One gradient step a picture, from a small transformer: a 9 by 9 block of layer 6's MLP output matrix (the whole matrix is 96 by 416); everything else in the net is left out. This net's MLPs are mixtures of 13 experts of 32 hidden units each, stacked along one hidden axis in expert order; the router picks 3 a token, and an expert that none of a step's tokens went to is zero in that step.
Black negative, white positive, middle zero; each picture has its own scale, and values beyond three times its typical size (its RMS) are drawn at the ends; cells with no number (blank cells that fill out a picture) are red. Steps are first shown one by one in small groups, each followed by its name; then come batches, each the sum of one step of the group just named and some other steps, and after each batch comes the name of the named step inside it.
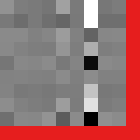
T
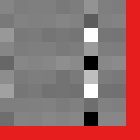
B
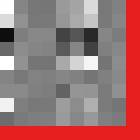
B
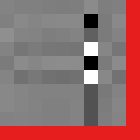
B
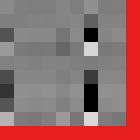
T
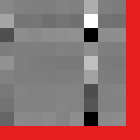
T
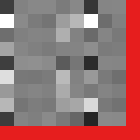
T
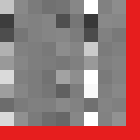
B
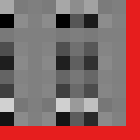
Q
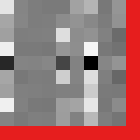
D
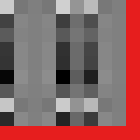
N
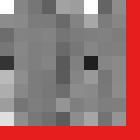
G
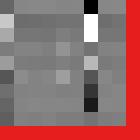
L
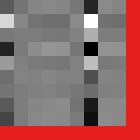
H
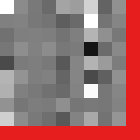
G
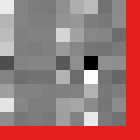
D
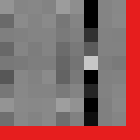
N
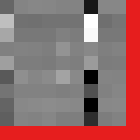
L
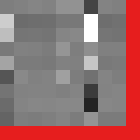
L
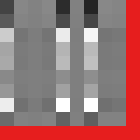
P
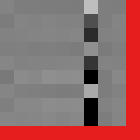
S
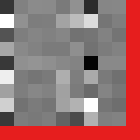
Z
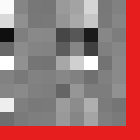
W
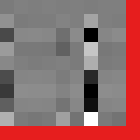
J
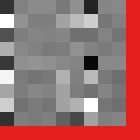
Z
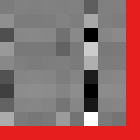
J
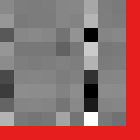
J
